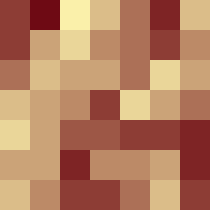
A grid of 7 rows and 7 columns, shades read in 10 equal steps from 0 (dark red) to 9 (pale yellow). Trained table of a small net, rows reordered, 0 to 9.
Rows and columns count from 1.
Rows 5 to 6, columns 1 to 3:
8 6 3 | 6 6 1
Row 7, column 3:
2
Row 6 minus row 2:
4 0 -7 0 1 4 -4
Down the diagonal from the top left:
2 6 6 2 2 6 2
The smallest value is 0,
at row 1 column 2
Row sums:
30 32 41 38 25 30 29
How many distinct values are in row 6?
3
